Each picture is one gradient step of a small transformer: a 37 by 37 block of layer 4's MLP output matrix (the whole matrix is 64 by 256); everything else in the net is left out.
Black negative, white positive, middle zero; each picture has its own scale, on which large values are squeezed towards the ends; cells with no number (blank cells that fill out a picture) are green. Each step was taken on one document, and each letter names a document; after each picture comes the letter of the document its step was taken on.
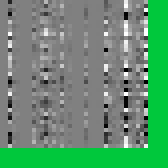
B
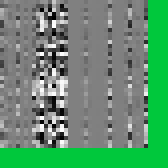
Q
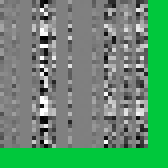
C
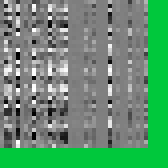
Q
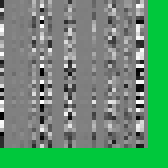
C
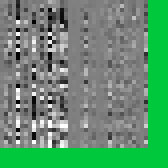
Q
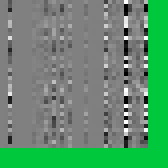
B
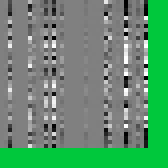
B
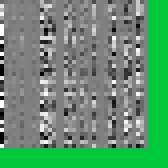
C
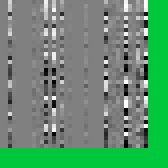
B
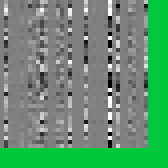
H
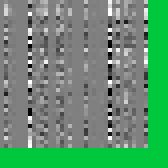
H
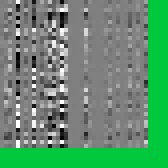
Q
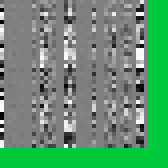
C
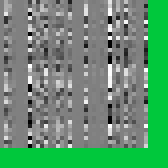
H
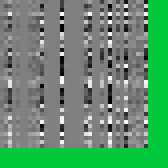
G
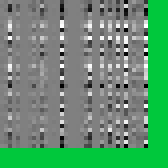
G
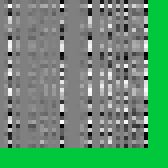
G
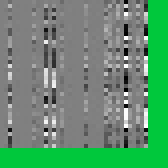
B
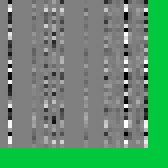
B
